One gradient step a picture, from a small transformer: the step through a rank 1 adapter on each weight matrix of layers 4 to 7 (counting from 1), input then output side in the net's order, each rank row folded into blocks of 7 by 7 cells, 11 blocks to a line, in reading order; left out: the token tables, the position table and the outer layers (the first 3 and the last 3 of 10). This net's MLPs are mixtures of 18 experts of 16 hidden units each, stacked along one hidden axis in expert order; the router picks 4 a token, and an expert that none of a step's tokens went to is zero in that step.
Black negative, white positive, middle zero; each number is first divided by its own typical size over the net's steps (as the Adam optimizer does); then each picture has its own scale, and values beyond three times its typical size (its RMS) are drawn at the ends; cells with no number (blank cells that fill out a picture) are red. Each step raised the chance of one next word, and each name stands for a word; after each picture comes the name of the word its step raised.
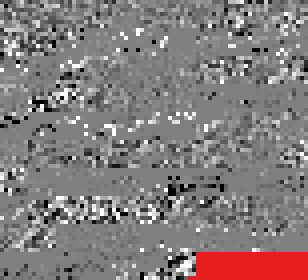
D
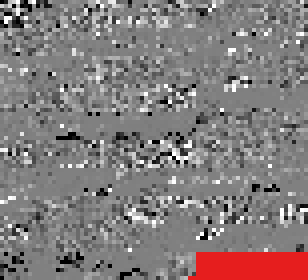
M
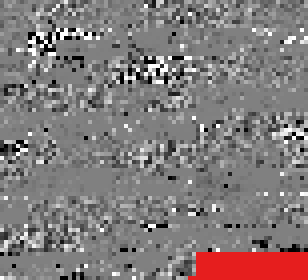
D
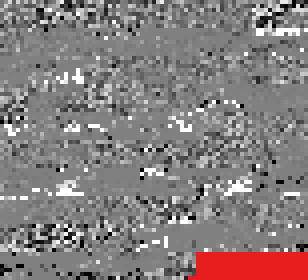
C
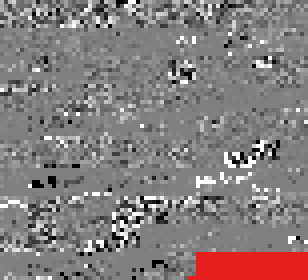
C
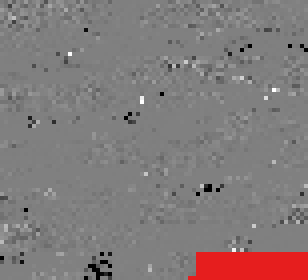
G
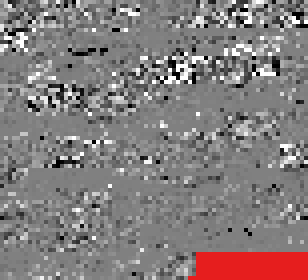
D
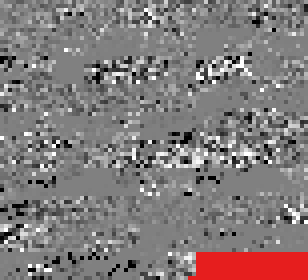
M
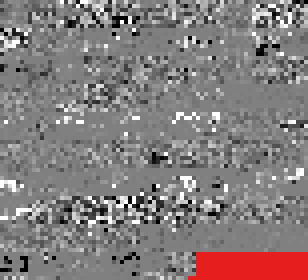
C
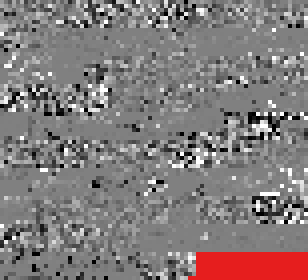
M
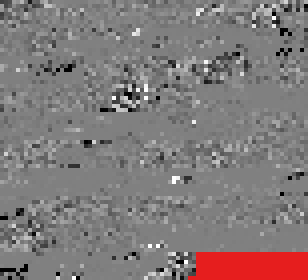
G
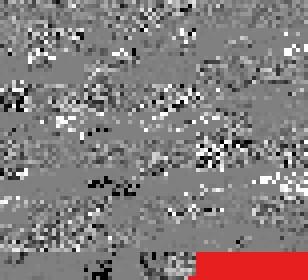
C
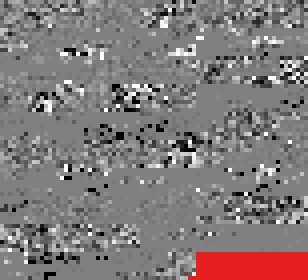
M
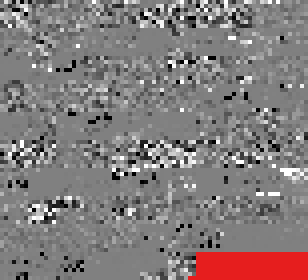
M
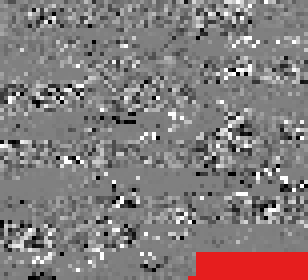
D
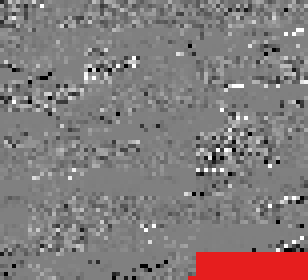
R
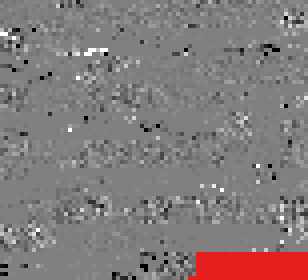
G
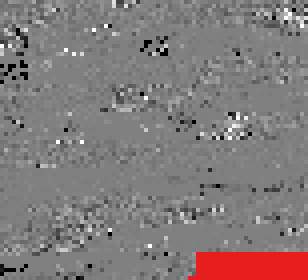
R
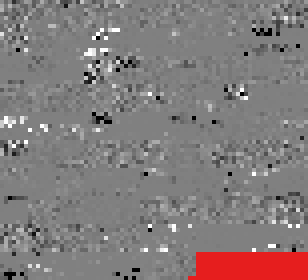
G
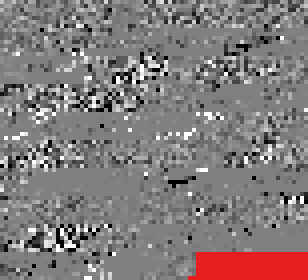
D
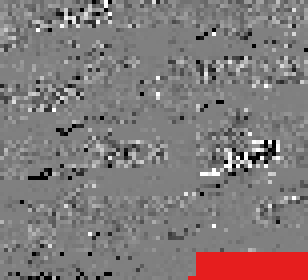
R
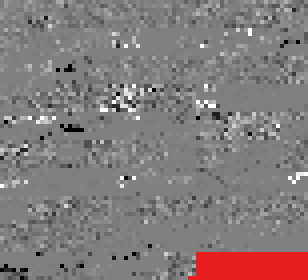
R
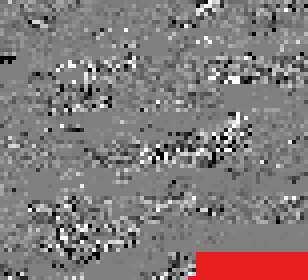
R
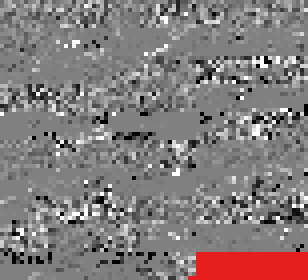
M
